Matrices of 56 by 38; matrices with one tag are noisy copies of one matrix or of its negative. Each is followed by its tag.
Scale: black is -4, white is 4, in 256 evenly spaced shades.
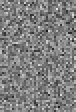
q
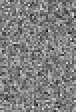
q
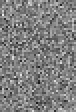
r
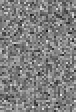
q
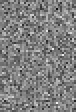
q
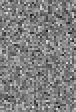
q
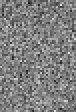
r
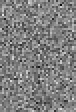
r
